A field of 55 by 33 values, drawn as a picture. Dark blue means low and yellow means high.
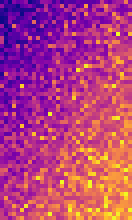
Slope: up to the bottom right. Grain: fine. Ninth with the lowest average: top left. Ninth with the highest average: bottom right.
